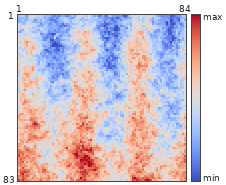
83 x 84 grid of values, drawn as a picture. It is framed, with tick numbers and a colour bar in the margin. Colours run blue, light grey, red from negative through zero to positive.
Slope: up to the bottom. Histogram: bell-shaped. Mirror symmetry: none. Stripes: upright, repeating 3 times.
